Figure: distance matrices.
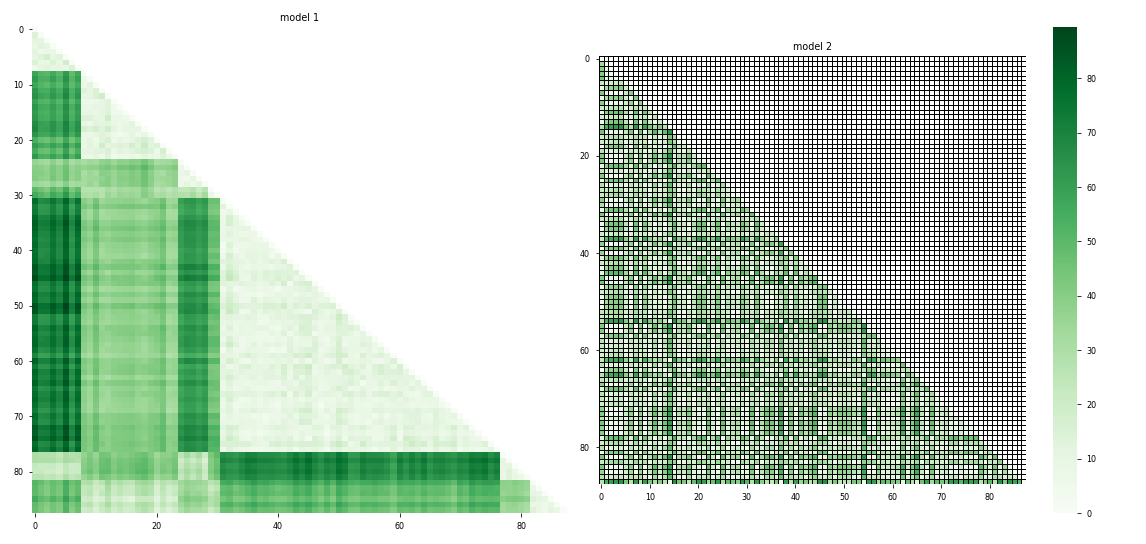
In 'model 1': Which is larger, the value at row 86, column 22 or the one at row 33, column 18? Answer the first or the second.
the second
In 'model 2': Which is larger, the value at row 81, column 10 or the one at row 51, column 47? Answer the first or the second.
the first
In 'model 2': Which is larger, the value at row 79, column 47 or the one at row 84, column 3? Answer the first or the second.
the first
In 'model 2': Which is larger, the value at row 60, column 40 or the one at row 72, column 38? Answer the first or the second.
the first
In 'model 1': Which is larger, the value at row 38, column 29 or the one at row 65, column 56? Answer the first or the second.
the first
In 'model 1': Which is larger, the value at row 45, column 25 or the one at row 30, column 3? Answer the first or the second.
the first
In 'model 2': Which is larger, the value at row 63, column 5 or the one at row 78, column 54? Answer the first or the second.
the second
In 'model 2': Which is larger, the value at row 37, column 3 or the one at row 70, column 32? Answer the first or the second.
the first
